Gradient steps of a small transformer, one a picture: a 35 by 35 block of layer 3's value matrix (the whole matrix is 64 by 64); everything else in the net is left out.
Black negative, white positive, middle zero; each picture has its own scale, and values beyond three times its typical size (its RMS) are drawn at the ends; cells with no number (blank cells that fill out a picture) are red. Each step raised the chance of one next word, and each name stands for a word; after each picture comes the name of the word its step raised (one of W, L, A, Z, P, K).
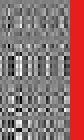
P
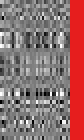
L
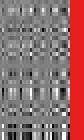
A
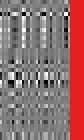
L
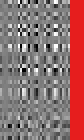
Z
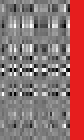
Z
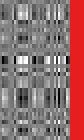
L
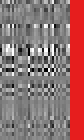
Z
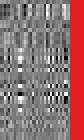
L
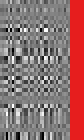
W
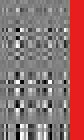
A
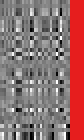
A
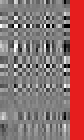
Z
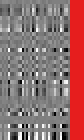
A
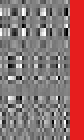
P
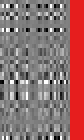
W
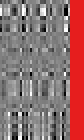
A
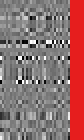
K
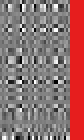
W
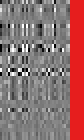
Z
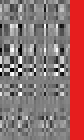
Z
